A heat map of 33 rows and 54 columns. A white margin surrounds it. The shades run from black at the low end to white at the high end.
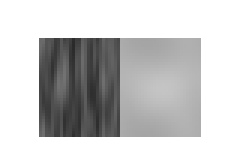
It is made of 1 by 2 panels. Panel 1,1: low, streaked downward. Panel 1,2: high, smooth, faint in contrast.
